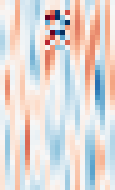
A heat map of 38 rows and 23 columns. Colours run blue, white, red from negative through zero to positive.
Grain: streaks running down. Roughest part: top middle. Odd patch: rougher, in the top middle.
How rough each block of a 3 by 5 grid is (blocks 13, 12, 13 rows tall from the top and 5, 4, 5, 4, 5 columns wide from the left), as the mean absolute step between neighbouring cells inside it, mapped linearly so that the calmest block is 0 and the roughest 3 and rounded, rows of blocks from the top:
0 0 3 0 1 / 0 0 0 0 1 / 1 0 0 0 1
